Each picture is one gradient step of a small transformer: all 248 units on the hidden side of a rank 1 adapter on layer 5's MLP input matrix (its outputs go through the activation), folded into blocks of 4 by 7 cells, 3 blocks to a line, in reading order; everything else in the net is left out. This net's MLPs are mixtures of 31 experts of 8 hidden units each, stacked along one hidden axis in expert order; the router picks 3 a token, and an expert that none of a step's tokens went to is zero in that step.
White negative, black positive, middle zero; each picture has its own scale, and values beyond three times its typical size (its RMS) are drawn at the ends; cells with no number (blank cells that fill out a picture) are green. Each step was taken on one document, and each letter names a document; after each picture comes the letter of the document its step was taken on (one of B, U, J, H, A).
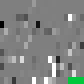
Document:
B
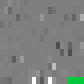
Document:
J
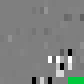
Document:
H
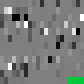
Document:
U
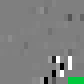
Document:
H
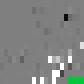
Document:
H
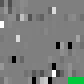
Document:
J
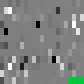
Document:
U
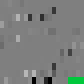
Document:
J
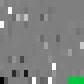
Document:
B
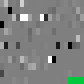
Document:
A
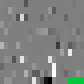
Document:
J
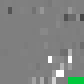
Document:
H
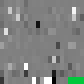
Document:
B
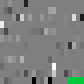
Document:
B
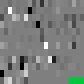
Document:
U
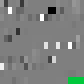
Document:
A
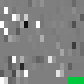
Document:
U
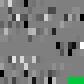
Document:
J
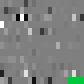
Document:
B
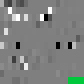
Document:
A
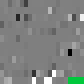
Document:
J
